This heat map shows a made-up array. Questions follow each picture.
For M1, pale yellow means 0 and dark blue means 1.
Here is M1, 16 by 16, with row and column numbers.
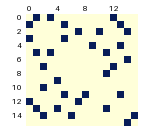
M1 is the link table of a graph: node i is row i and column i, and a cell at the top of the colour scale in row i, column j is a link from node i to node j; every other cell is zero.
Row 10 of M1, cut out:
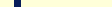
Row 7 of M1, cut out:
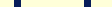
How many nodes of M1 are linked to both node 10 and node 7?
1
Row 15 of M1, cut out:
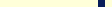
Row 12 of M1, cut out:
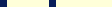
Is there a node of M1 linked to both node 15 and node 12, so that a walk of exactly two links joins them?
no
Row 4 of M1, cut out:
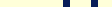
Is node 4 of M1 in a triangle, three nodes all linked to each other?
no
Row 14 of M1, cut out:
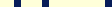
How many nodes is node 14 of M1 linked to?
3
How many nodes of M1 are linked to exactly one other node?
5
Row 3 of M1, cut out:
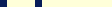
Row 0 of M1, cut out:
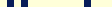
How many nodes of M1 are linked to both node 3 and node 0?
0
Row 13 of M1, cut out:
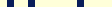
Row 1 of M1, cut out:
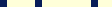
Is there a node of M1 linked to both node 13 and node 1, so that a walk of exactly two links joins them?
no
